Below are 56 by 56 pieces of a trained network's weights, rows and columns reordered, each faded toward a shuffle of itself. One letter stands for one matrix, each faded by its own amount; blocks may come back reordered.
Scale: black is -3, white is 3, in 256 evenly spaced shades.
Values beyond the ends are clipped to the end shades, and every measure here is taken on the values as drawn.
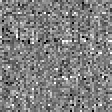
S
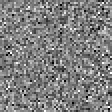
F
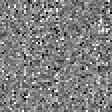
F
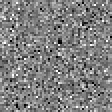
F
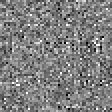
S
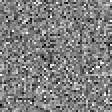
F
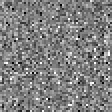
S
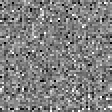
S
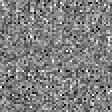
S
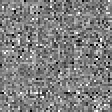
S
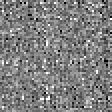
S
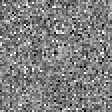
F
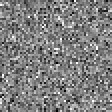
F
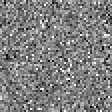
F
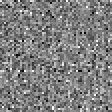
S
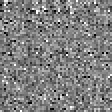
S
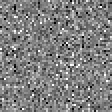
F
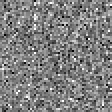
F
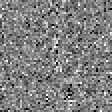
F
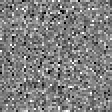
F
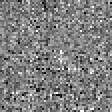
S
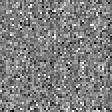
S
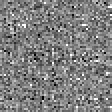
S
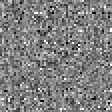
S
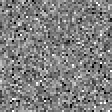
F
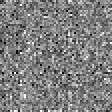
S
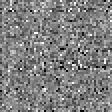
S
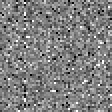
F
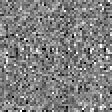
S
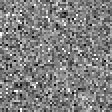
F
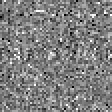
S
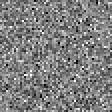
F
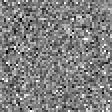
F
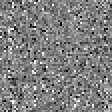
F
